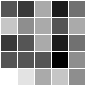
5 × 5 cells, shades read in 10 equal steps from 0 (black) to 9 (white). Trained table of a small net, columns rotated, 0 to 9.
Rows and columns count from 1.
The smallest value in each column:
2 2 3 0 4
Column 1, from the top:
3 7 2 3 9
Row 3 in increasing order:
1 2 3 4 6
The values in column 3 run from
3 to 6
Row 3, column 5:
4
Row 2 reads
7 5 6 3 6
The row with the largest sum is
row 5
